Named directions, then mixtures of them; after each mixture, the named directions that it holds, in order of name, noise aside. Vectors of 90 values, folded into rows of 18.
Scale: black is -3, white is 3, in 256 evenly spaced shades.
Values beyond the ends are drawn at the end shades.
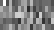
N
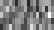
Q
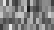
N, Q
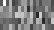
N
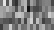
N, Q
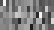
N, Q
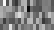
N, Q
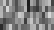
N, Q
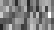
Q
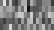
N, Q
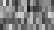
N, Q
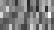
Q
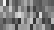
N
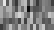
N, Q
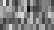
N, Q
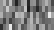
N, Q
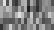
N, Q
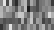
N, Q
